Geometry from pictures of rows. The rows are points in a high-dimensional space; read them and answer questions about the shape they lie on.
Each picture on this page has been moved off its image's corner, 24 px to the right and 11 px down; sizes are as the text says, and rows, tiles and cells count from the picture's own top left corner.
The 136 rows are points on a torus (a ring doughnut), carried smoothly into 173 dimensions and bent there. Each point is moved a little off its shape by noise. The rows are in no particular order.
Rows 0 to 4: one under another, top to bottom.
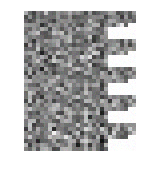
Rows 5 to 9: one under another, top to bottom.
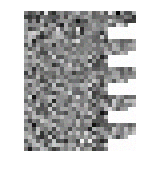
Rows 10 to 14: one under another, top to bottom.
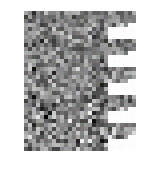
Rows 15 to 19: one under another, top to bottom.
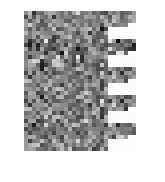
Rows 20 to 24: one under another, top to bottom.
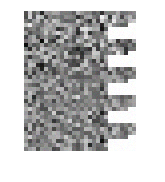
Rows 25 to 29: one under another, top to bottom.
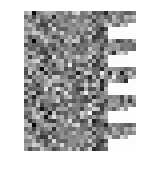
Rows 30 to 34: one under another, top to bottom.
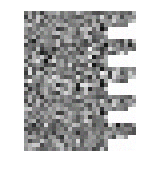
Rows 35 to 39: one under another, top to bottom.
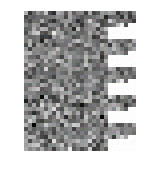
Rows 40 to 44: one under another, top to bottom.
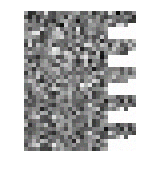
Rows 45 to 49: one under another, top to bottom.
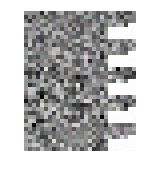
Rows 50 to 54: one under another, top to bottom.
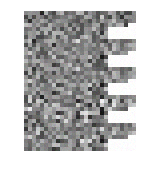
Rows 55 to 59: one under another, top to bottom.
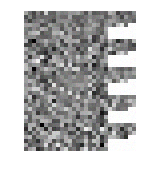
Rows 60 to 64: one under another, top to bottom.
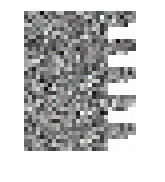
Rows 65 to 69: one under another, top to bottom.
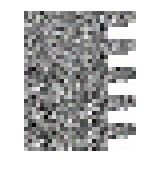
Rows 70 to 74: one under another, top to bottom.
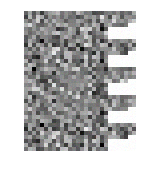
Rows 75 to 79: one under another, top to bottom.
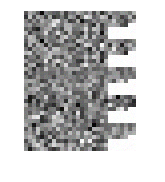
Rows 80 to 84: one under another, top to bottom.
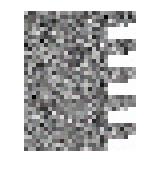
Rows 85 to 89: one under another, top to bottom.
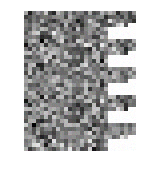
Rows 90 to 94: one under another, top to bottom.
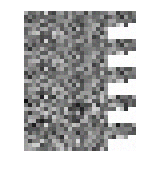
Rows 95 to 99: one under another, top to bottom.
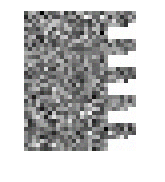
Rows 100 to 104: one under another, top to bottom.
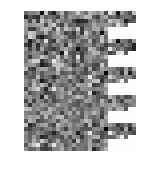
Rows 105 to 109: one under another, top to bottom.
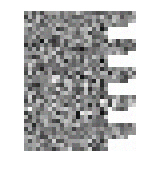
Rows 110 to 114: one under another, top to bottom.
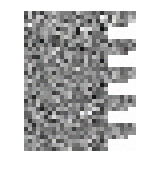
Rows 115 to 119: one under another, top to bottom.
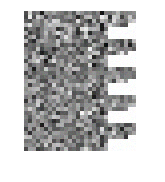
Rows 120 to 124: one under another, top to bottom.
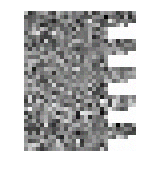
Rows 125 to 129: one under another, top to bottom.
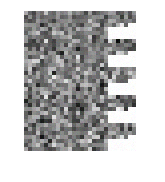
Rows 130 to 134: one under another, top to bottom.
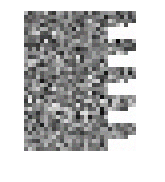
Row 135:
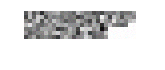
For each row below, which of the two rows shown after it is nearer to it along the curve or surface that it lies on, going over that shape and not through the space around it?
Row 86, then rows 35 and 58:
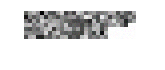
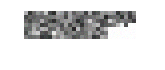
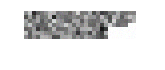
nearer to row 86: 35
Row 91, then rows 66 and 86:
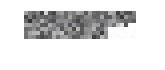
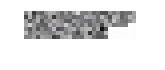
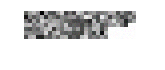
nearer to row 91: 86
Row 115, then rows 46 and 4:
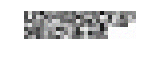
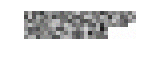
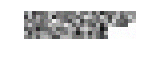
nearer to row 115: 4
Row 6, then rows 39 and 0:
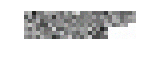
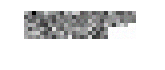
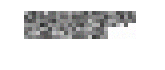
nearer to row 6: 39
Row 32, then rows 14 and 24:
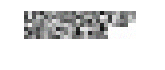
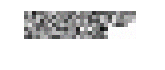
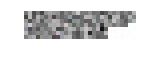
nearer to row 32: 14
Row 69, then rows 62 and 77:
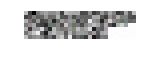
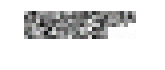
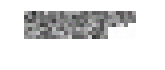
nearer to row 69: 62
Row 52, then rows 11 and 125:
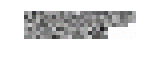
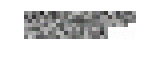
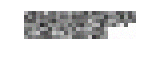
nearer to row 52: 125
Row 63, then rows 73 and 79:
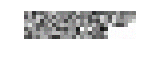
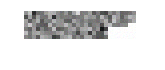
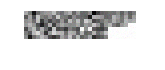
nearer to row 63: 79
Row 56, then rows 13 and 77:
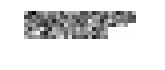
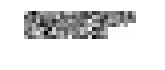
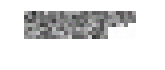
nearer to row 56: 13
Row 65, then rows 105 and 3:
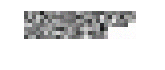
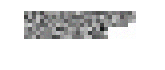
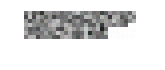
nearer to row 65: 105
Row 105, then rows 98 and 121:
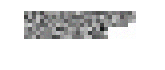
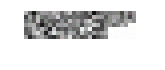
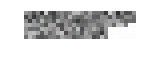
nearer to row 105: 98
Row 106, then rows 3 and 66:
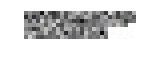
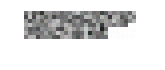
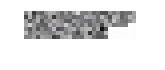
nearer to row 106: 3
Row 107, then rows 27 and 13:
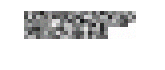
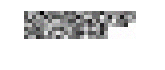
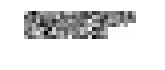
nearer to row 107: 27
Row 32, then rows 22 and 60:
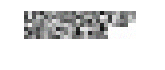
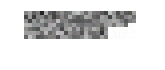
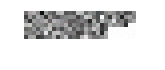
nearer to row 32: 60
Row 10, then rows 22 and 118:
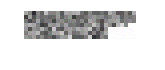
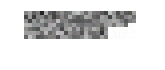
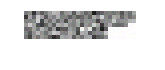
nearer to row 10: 118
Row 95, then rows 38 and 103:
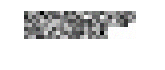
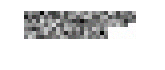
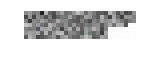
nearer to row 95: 38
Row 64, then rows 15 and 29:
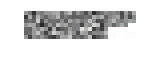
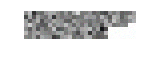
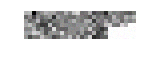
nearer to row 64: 15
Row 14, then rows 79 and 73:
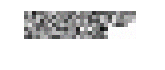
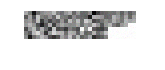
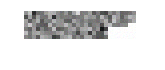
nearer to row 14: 79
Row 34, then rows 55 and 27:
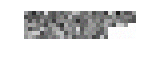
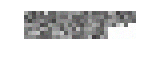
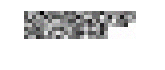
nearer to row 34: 55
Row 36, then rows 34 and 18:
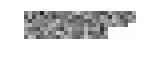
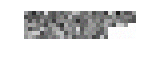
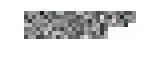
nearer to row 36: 18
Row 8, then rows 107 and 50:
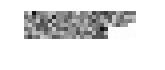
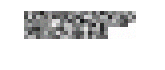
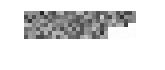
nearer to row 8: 107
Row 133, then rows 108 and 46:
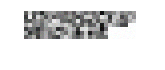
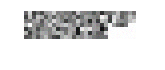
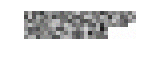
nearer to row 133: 108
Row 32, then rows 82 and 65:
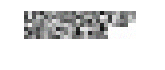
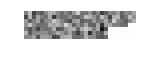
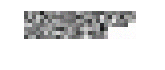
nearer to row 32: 65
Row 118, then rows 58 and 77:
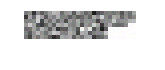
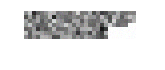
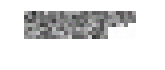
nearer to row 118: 77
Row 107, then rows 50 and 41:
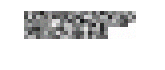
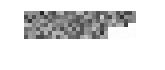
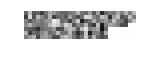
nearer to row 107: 41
